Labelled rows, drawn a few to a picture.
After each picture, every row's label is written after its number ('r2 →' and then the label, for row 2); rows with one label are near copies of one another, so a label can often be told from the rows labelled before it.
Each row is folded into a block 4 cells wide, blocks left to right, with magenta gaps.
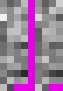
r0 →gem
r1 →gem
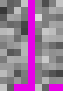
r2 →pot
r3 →gem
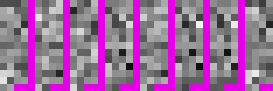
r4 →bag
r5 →gem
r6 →pot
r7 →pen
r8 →gem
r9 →pen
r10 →pen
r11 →bag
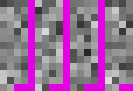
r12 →bag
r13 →pot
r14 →pen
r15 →bag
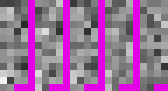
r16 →bag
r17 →pot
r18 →bag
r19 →pot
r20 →pen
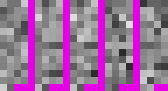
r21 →pot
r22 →gem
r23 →gem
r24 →pen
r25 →bag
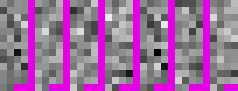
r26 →pen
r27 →pot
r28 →pot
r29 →gem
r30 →pen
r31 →bag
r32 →gem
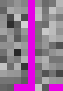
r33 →pen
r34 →gem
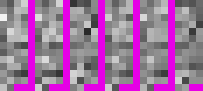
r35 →gem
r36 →gem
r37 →bag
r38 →gem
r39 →gem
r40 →bag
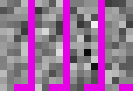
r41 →pot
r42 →pot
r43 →pen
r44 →bag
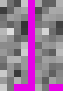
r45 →pot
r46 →pot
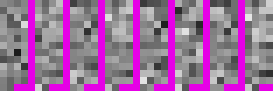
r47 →pen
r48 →gem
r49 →bag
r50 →gem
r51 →bag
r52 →pot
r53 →bag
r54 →gem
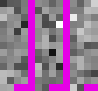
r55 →bag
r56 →pen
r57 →gem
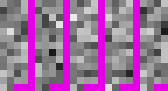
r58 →pot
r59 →pen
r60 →gem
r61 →gem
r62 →pot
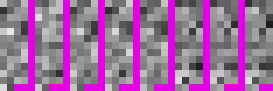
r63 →pot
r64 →gem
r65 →pot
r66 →pot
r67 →pot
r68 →bag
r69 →bag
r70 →bag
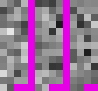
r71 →pot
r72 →bag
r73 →pen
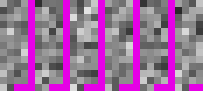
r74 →pot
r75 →bag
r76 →gem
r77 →pot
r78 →bag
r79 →pot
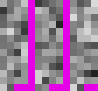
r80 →pot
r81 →bag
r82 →gem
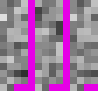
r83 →gem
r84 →pot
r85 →gem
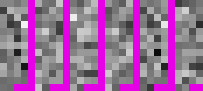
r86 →pen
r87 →pot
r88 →gem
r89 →pot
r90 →pen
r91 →bag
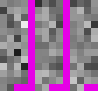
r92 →pen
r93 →bag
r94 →bag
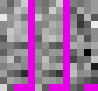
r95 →gem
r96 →gem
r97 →pen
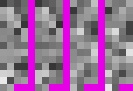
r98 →bag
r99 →bag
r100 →pot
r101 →pot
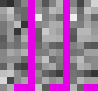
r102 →bag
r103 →gem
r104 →gem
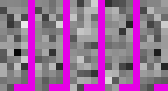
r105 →pen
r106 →pen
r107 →gem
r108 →bag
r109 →pen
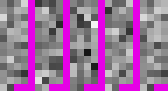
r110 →gem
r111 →bag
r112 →pen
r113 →pot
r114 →gem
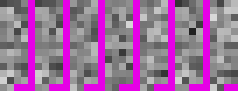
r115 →bag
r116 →bag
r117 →pot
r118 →pen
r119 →gem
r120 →bag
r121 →gem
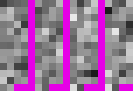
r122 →bag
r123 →pot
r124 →gem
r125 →pot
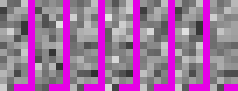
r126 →pot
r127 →pen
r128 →gem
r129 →gem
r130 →pot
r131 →pot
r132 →gem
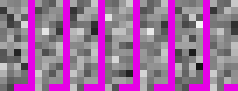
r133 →pen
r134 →pot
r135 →pot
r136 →gem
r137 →pot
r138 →pen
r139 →pot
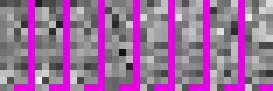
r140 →bag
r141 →bag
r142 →bag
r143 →pen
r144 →gem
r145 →gem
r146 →pot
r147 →gem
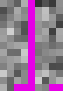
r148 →pot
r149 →bag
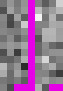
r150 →pen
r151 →gem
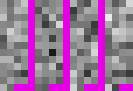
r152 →gem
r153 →pen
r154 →pot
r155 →gem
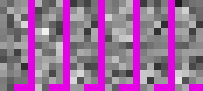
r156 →pen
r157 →pot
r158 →bag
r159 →gem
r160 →bag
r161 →bag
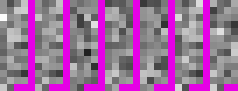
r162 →gem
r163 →gem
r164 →pen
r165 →bag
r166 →bag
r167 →gem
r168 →pot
